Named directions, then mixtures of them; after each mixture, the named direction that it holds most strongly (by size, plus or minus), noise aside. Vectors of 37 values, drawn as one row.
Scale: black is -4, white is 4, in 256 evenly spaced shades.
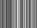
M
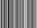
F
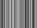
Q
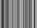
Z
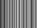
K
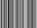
F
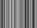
Q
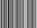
F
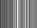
M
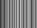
K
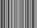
Q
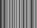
K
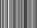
F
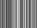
M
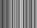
Z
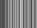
K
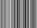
M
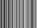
F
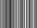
M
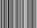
F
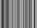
Z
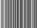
K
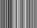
M
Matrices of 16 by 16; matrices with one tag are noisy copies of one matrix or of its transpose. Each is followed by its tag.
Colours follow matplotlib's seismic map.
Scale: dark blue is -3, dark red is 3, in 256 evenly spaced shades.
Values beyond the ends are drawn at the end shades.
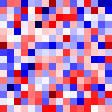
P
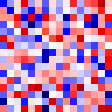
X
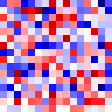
P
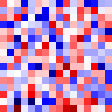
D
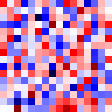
D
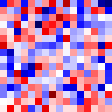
P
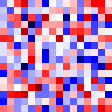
X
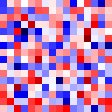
X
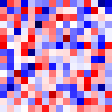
P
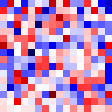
P
